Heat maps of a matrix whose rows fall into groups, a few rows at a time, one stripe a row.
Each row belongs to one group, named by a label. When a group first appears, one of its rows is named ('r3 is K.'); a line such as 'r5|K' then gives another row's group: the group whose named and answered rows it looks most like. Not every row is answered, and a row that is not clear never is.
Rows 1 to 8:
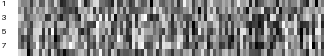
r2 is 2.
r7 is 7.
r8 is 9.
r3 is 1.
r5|7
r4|7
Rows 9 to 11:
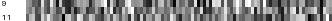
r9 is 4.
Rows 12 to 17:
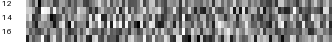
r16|9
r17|4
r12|1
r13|7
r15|1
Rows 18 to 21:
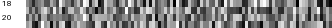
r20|4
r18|4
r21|1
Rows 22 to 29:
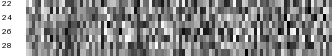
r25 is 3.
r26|4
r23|7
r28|3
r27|1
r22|1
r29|3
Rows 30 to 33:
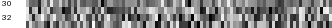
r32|3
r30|9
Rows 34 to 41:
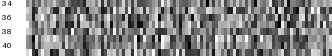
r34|2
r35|1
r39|2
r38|1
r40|2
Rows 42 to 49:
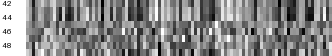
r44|3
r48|2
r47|9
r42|3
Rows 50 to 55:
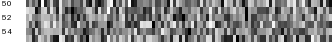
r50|4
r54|2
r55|1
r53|7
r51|9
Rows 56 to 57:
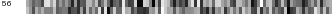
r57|3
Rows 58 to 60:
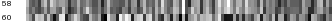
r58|9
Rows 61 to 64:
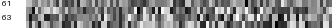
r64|7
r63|4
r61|3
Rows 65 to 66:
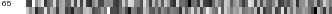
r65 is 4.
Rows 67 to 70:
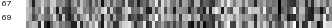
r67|3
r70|4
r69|3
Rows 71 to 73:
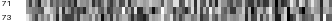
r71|7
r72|2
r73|3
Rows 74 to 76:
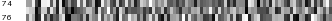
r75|9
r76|1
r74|7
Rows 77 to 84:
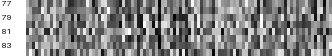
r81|4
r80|2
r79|2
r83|2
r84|1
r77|9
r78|9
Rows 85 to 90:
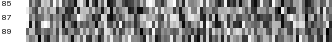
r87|7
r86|3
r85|7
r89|4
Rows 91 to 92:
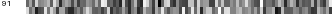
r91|2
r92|9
